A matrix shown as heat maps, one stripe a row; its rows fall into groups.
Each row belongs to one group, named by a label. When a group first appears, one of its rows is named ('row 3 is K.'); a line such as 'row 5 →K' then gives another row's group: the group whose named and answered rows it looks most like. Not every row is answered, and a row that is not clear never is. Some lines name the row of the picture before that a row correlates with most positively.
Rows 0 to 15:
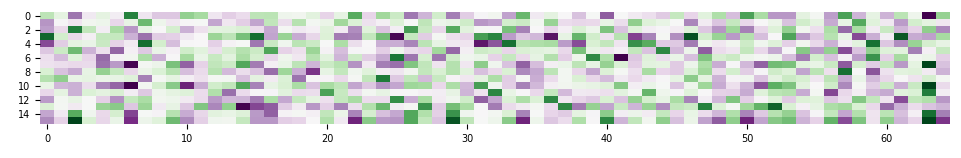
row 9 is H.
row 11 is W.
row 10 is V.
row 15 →V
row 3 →H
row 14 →V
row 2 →V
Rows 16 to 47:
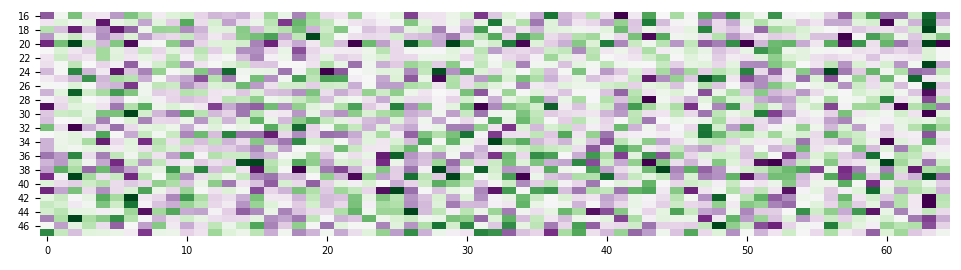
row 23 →V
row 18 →V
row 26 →V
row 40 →W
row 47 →H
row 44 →H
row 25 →W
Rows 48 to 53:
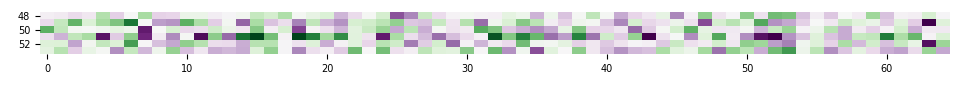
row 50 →H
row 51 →W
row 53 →H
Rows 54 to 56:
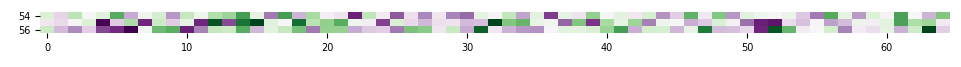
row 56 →V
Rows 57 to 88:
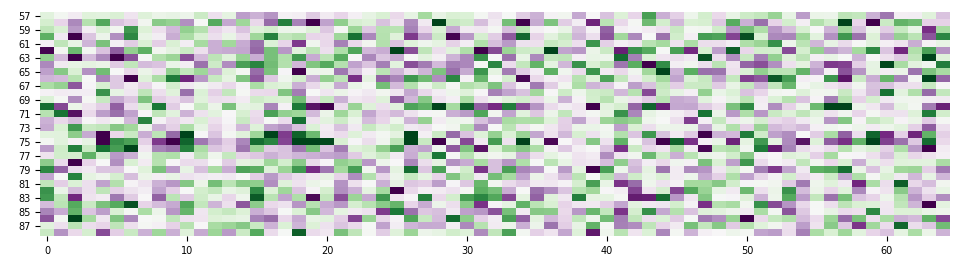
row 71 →V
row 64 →W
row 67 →H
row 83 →H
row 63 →V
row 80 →V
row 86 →V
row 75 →W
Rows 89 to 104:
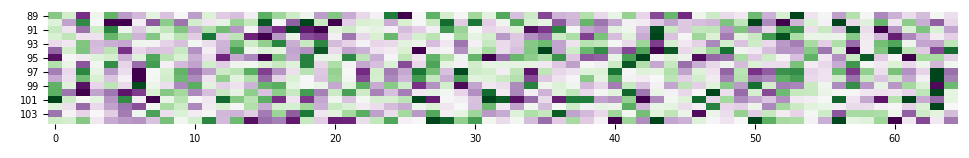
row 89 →H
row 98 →V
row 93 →W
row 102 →V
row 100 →V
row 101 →H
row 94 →W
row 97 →V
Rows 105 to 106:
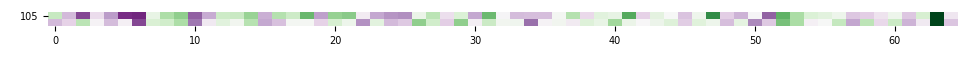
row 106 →V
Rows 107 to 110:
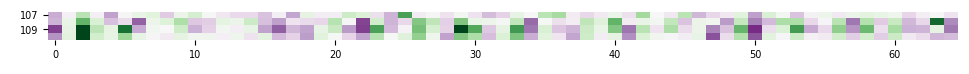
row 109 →V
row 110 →V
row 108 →V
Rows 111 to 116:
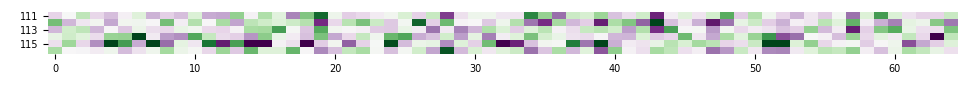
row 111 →W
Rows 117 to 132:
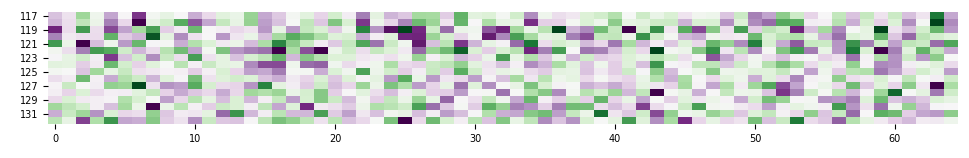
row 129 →W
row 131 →W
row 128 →W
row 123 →W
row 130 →H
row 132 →H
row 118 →V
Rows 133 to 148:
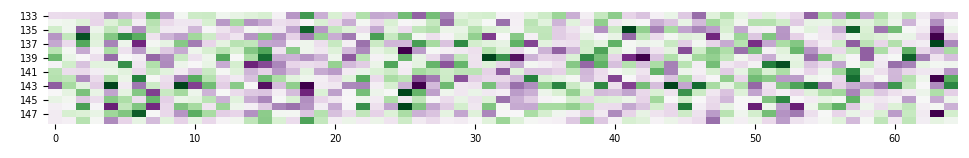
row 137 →V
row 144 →H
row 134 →W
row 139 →H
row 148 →W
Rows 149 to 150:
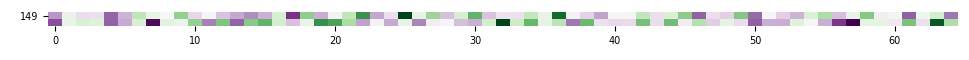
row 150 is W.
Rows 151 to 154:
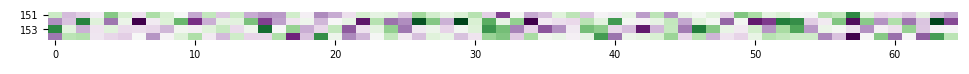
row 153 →H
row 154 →W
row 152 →V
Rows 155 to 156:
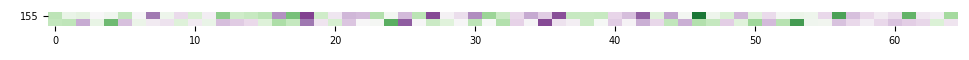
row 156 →H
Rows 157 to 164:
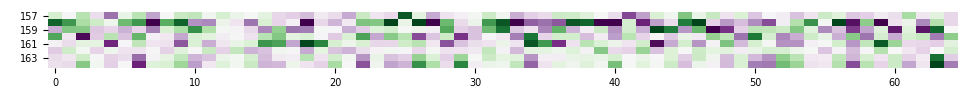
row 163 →V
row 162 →W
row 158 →H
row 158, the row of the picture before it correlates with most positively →155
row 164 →V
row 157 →H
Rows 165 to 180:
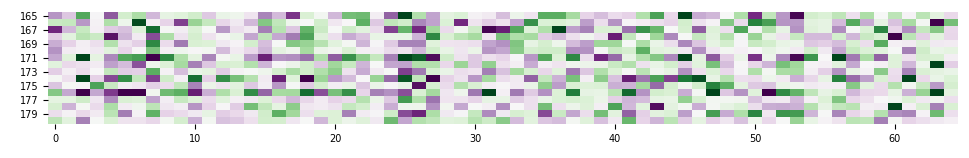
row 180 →H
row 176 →V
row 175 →W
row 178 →W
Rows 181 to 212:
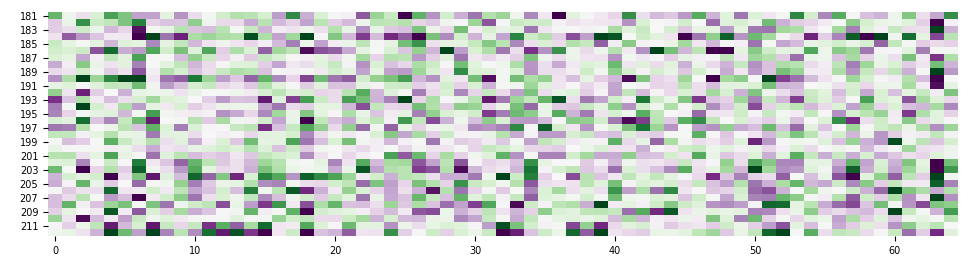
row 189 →V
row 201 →H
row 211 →W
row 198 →H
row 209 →W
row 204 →W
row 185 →H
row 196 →H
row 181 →H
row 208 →W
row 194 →V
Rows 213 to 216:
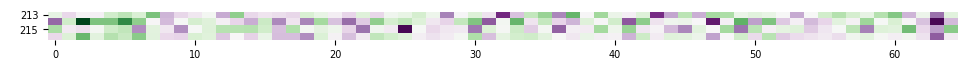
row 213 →W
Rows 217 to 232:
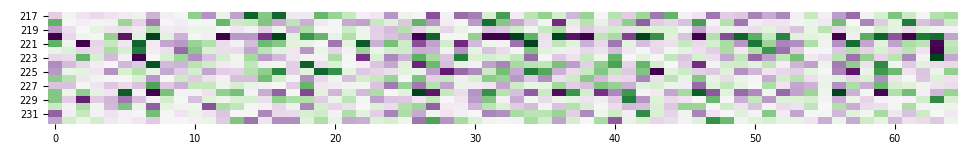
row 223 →V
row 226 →H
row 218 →H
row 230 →H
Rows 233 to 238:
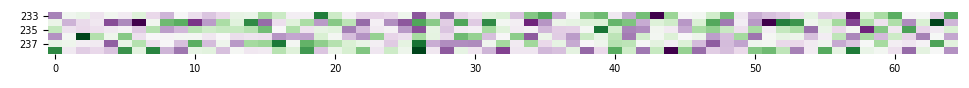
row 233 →W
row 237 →W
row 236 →V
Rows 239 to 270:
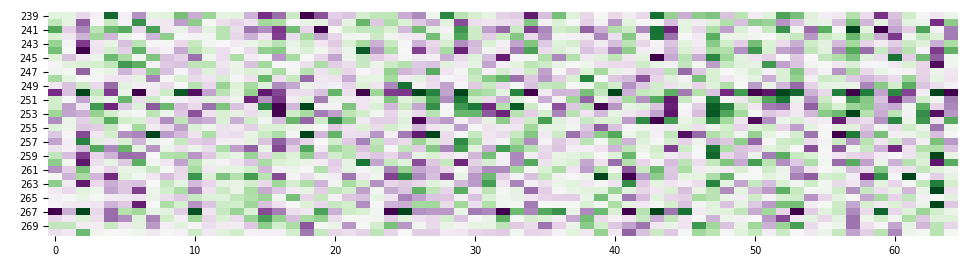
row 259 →V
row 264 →V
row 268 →W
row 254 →W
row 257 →V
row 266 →V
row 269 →H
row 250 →V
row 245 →W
